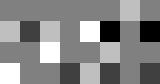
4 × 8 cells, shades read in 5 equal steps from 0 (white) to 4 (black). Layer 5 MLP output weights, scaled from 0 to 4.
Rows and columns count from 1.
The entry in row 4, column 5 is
1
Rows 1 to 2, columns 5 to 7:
2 2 1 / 0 4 2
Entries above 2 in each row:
0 3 0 3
